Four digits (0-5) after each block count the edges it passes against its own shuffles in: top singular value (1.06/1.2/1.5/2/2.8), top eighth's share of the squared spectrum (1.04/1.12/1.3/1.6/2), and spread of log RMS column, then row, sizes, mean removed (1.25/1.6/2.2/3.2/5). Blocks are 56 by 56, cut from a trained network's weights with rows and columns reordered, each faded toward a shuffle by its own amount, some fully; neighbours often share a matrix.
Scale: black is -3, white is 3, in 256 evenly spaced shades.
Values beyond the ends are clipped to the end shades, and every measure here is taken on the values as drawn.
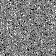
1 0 0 0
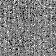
2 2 0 1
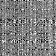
4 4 1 3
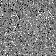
0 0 0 0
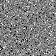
0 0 0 0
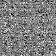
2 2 2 0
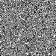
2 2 1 0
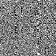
3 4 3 1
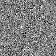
2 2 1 0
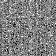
1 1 0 0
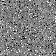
0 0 0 0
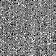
2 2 0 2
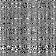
4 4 0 4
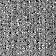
3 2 0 1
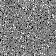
0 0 0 0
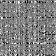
3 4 0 3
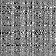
4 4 1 4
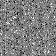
0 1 0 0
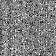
2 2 0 1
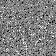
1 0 0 0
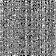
4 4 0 3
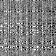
4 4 1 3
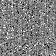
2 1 0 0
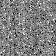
1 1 0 0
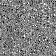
1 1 0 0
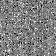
1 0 0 1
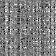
4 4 2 3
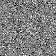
2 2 0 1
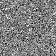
1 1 0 0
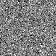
0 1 0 0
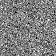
1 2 0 0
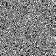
2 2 1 1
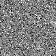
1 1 0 0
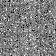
1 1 0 0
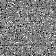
1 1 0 0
